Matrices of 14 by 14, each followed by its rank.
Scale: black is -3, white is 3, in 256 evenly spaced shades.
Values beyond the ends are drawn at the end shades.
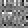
three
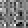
three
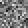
full rank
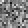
full rank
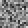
full rank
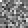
full rank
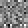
three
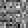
three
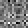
three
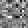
three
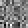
three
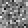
full rank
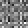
three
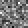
full rank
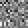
three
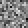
full rank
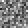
full rank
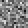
full rank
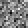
full rank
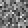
full rank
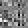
three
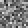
full rank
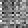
three
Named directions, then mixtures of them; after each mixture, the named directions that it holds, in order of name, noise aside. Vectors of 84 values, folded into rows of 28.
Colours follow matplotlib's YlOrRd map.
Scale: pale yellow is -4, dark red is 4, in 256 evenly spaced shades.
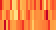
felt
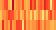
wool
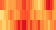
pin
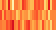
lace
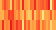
lace, wool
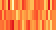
lace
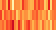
lace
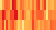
felt, pin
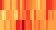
felt, pin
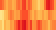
pin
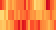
pin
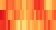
pin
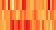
lace, pin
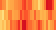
pin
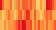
felt, pin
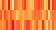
lace
